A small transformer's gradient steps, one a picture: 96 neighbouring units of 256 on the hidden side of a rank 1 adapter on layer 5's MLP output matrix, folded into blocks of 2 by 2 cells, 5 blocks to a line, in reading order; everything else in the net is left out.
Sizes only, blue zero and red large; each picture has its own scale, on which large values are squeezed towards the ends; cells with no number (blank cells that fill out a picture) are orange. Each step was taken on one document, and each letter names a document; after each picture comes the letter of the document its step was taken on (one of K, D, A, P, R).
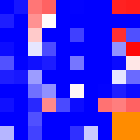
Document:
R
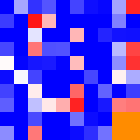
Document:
R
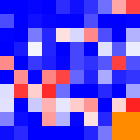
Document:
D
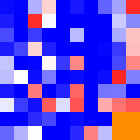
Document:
R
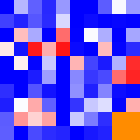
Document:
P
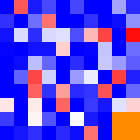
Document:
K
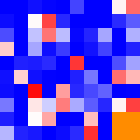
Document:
K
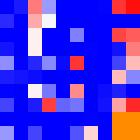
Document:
R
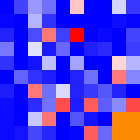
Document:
K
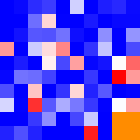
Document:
K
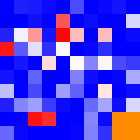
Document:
P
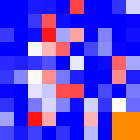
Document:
K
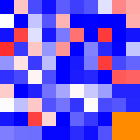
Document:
P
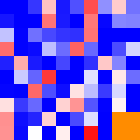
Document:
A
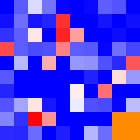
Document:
P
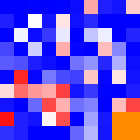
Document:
D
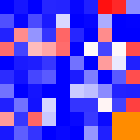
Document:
P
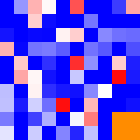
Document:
K
